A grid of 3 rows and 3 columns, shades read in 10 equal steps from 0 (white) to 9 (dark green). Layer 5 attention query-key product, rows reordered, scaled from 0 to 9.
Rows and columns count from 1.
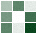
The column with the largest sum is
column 3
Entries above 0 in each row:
3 2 3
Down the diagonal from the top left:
3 0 9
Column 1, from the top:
3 5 6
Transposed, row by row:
3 5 6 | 6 0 1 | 1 7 9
